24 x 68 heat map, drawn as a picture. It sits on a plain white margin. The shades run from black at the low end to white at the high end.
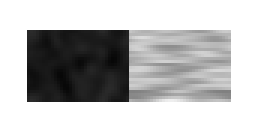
The table splits into one row of 2 panels. Panel 1,1: very low, blotchy, faint in contrast. Panel 1,2: high, streaked across.
